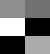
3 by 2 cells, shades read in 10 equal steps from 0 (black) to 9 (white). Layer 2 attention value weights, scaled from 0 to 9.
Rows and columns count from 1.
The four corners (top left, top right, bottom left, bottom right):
5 4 0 6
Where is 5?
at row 1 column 1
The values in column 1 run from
0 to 9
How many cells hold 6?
1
